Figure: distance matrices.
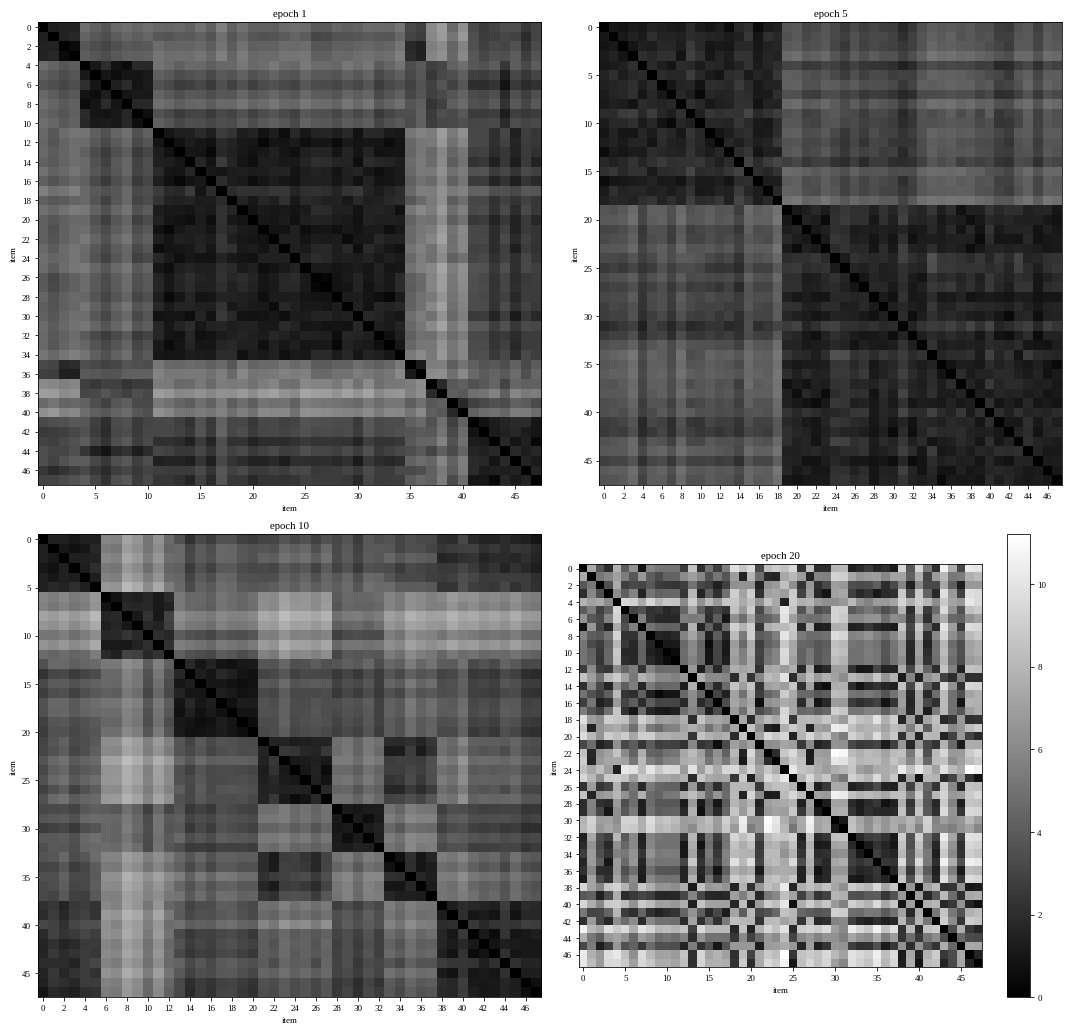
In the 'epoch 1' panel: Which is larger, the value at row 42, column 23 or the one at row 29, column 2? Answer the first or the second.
the second
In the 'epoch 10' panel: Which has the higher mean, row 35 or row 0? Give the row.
35
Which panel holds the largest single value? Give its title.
epoch 20
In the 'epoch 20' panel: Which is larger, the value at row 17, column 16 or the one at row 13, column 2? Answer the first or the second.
the second
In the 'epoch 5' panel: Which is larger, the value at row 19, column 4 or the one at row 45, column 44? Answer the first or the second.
the first
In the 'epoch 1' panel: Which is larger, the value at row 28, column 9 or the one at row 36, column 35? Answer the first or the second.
the first
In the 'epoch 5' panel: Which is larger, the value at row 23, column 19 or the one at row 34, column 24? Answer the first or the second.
the second
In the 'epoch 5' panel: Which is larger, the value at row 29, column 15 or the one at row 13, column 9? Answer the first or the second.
the first
